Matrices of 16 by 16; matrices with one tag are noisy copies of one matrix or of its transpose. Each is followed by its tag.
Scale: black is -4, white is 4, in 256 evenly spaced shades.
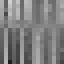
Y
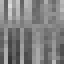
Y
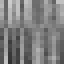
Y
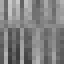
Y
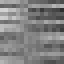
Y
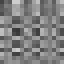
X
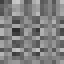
X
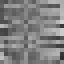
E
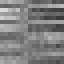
Y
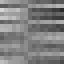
Y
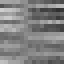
Y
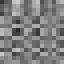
X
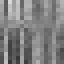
Y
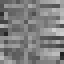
E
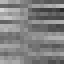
Y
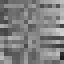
E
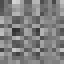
X
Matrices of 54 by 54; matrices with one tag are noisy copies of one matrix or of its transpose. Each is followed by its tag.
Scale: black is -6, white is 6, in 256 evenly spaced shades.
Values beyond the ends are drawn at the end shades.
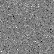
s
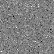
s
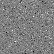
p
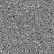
s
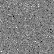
s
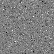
p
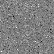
s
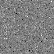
s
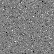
p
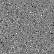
p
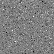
p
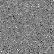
s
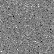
s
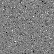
p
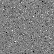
p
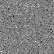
s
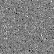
s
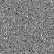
s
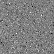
p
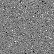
p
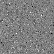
p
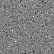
p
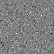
p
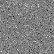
s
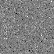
s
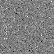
s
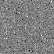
s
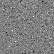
p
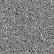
s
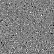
p
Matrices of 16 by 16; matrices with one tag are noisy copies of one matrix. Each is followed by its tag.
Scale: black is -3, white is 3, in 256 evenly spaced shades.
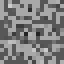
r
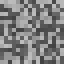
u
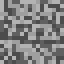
r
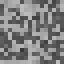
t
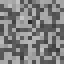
u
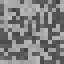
t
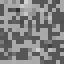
t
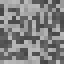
t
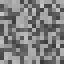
u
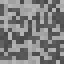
t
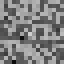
r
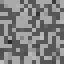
u
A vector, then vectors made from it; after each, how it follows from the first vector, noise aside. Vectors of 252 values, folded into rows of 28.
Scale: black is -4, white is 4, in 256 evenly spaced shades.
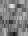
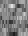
copied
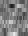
negated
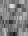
copied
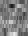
negated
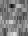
negated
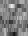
copied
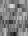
copied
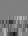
partly zeroed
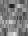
negated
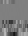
partly zeroed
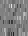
partly zeroed
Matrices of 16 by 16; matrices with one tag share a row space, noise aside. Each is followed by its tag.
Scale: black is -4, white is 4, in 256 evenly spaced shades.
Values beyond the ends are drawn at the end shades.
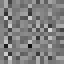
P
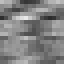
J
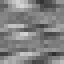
J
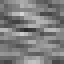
J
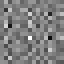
P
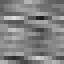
J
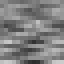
J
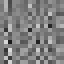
P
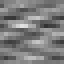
J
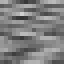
J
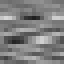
J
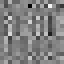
P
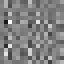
P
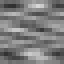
J
